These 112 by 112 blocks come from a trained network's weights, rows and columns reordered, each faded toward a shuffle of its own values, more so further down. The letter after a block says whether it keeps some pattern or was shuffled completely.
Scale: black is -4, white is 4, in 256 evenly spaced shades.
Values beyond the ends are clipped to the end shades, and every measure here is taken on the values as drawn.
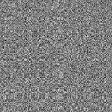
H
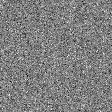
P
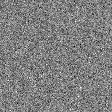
P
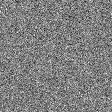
P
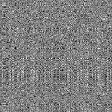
H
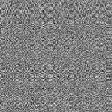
H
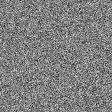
P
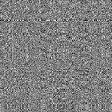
H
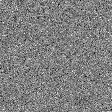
P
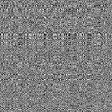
H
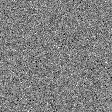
P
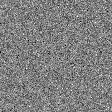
P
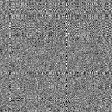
H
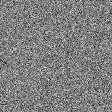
P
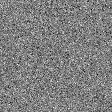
P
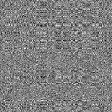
H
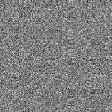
H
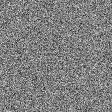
P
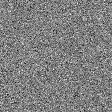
P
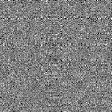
H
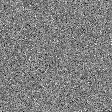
P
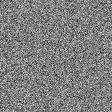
P
